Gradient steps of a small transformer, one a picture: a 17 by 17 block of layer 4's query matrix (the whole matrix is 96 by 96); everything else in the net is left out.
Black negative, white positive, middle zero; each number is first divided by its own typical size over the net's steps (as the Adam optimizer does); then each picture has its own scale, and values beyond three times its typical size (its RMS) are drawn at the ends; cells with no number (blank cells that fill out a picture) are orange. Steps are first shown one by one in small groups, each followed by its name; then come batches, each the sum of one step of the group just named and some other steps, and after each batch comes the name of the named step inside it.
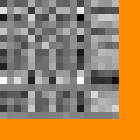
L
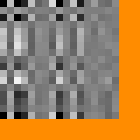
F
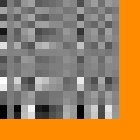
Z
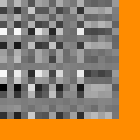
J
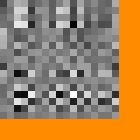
F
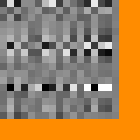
F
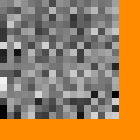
Z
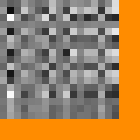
L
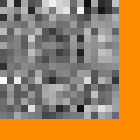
L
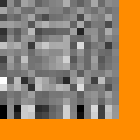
Z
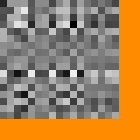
F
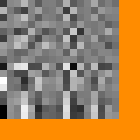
Z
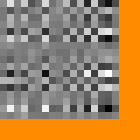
L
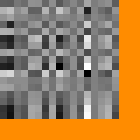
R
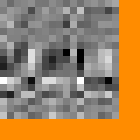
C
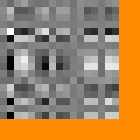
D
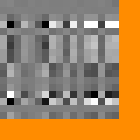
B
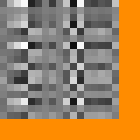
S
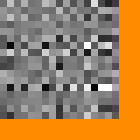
R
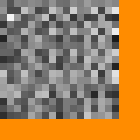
R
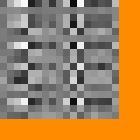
S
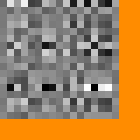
S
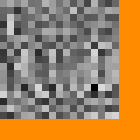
D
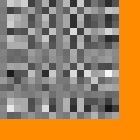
S
